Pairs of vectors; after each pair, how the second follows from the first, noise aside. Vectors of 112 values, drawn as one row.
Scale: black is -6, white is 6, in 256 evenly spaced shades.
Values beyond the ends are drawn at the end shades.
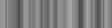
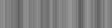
shrunk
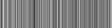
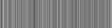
shrunk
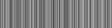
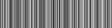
scaled up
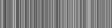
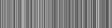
reversed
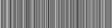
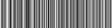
scaled up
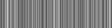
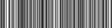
scaled up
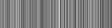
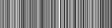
scaled up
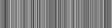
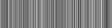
reversed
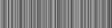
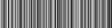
scaled up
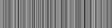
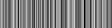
scaled up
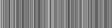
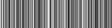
scaled up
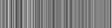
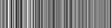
scaled up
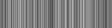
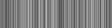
reversed
